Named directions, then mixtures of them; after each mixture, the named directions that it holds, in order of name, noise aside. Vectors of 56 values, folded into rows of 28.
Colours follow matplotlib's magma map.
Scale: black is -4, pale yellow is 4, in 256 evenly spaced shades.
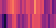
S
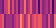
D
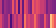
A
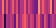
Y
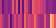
A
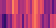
A, S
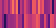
A, S, Y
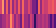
A, D, Y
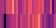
D, S, Y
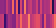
A, D, Y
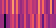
S, Y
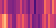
S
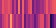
A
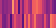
A, S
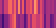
A, S, Y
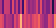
A, D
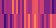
A, D, S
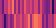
A, D, S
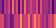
A, D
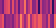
D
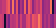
D, S, Y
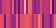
D, Y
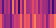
A, D
